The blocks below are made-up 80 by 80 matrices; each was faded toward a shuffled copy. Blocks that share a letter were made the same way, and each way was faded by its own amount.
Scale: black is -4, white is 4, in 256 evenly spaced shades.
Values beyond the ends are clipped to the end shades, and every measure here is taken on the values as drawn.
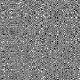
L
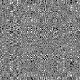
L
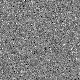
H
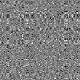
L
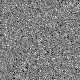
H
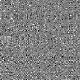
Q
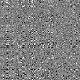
L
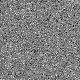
H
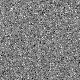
H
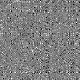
Q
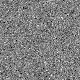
H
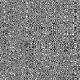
L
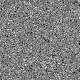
H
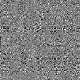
Q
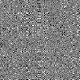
L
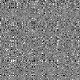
L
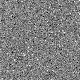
H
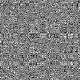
Q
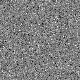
H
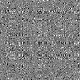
Q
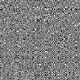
Q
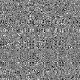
Q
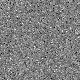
H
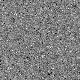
H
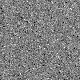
H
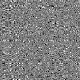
Q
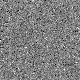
H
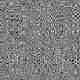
L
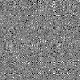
Q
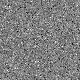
H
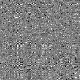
Q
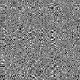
L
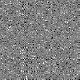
Q
